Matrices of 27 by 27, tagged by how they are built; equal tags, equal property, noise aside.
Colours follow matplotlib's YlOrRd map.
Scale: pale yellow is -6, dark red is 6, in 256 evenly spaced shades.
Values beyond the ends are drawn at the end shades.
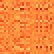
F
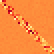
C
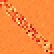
C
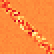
C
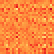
F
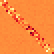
C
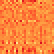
F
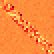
C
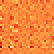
F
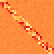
C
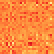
F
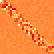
C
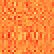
F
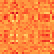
F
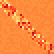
C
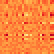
F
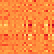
F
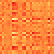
F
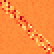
C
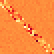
C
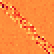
C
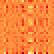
F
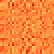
F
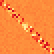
C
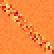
C
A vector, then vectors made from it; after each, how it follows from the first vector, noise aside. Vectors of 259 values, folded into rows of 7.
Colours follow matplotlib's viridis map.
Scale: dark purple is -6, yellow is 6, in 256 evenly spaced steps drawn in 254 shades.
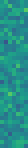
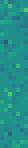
partly zeroed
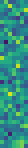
scaled up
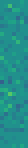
partly zeroed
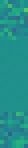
partly zeroed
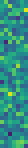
scaled up
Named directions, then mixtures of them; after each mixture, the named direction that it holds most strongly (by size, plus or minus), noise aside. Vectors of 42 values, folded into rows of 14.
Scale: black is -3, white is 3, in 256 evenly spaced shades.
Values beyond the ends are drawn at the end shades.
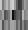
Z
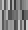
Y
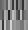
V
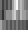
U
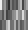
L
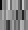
L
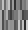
Y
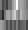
U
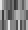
L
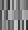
Y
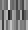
V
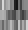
U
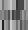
Z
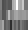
U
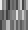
L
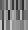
V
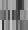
Z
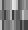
Z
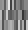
Y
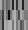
V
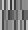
Y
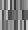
Y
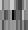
Z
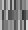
Y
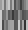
Y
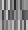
Y
